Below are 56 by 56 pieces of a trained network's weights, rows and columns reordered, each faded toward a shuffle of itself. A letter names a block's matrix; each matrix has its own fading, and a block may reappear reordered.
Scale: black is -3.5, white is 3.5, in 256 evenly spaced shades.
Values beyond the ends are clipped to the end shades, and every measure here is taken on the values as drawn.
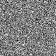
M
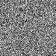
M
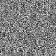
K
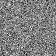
M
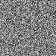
M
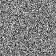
M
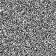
M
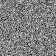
M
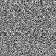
K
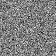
M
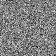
M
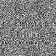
K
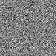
K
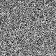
M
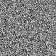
M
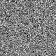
M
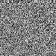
K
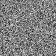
M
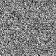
K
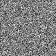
M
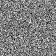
M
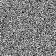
M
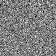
M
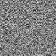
K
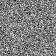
M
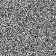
M
